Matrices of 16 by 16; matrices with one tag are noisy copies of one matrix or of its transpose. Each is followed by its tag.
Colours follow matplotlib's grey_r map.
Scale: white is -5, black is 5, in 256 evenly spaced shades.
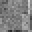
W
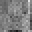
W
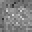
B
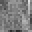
W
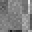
W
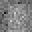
B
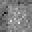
B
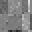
W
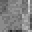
W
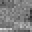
W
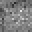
B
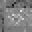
B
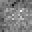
B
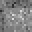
B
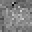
B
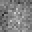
B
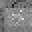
B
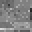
W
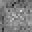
B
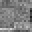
W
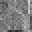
W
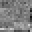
W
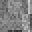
W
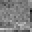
W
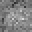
B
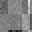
W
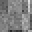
W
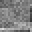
W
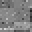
W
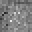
B
